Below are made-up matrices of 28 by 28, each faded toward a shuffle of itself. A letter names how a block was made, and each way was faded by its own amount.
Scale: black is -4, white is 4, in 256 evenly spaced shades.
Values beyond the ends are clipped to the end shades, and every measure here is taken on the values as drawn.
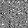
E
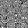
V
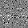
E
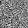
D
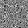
V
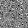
D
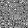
V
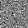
D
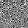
V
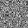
V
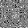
V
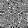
V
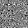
E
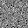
D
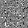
D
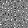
V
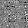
E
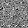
E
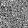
D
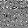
E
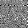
E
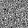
D
